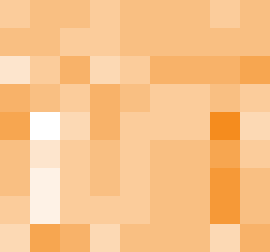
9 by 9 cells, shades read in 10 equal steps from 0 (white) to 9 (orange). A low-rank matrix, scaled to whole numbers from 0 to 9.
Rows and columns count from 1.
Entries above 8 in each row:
0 0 0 0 1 0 0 0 0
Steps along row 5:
down up up down same same up down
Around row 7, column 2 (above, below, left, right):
2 1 5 4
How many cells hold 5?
31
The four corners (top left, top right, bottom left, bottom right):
4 5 3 6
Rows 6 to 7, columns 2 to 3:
2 4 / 1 4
